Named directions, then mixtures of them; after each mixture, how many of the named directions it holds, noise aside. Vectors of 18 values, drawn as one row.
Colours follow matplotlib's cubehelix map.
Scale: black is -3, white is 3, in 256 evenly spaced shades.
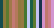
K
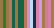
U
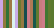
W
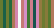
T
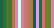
two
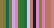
three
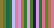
three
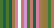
one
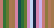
two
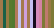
two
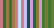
two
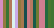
one
